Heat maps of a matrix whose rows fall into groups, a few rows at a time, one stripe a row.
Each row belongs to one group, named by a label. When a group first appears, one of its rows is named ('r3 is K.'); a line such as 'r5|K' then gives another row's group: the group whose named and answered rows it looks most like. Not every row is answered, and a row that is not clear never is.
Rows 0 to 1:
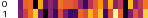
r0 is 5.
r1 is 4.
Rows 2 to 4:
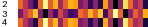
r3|4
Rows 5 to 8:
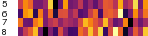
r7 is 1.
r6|5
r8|4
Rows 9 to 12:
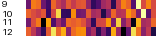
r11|5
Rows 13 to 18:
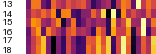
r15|5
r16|5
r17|4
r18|4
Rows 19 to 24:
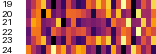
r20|5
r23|4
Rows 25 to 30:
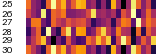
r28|5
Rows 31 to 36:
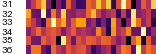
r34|5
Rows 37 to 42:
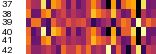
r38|1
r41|1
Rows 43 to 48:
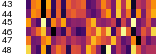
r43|5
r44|5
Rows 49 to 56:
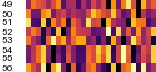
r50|1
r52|5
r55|4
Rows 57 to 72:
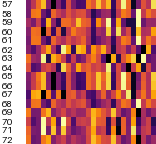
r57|4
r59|5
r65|4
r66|4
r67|5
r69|1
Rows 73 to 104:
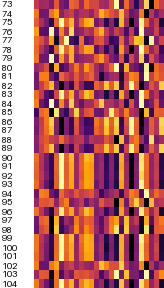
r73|5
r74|1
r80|5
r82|4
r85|5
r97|5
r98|5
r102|1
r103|5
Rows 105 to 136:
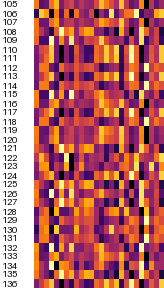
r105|1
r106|5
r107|1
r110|4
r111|4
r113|4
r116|1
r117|4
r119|1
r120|1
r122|5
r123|5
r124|4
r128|5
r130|5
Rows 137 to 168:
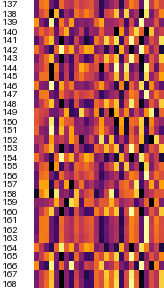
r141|4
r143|4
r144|5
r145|5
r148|4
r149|5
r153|4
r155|5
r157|5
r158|5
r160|4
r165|4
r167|4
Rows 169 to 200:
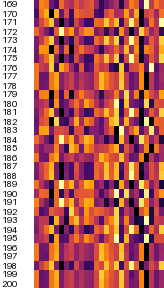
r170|5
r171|4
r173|4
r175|4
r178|1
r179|5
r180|5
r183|5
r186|1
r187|4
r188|4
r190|5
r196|1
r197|1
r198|4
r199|1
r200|1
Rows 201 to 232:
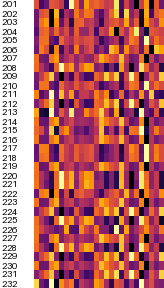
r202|5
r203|5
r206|5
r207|1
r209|4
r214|1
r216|1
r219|1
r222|5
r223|1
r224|4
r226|5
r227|1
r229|4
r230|1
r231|4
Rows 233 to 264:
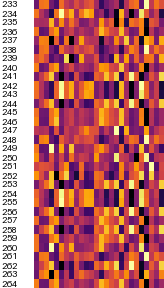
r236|1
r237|5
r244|4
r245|1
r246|1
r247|5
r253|4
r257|1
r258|4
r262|4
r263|5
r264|1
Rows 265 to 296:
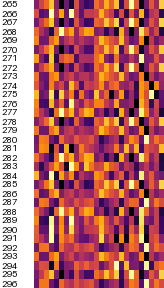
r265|4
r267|4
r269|1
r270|4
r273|1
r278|4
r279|1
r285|4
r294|5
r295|4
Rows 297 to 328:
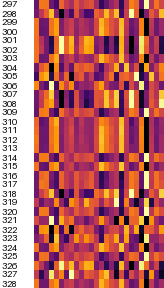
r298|4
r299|1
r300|1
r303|1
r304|5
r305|5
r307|4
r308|4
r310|1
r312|1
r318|4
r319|5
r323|5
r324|1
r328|1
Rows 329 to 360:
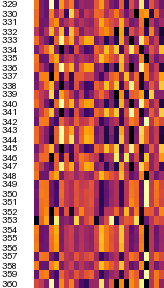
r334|4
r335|1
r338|4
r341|4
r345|4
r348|1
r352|5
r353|5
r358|1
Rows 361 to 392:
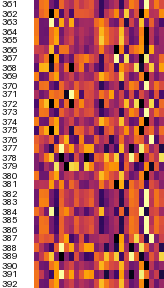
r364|1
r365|1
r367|5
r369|1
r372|5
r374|1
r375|5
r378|4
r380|1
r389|4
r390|1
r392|1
